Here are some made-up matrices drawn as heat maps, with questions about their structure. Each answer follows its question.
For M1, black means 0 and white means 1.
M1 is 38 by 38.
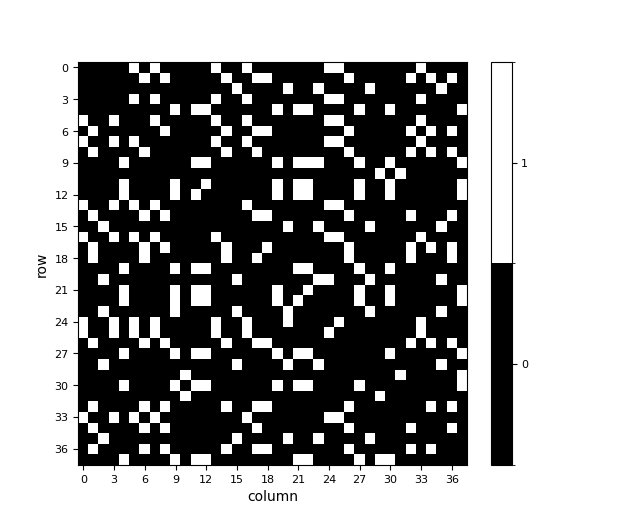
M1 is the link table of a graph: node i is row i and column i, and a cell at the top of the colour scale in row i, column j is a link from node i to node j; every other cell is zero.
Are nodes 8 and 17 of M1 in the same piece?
yes
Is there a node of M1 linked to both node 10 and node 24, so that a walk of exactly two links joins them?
no
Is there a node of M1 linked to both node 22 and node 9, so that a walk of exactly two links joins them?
yes
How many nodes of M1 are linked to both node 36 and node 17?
8
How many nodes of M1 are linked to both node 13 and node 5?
6
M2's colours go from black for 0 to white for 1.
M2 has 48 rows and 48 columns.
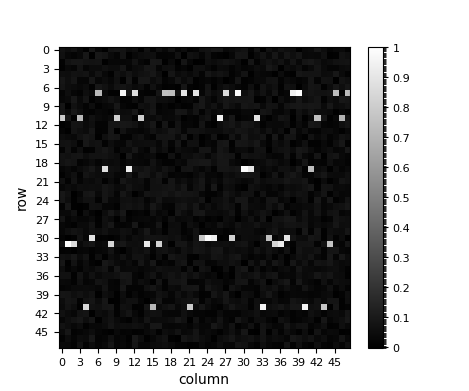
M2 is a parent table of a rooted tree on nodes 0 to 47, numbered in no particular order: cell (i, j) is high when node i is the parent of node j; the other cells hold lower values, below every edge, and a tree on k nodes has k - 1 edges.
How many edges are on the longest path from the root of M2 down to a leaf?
2
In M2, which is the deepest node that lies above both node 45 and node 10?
7
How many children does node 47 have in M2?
0
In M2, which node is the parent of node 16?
31
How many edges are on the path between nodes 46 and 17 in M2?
4
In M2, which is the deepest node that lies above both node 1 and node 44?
31
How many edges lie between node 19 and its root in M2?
0
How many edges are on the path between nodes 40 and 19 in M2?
2
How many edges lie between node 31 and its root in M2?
1
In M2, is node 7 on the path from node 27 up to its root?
yes
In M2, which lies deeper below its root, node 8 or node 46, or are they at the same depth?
the same depth
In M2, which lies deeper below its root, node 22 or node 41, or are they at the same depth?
node 22
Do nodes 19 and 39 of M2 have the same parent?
no
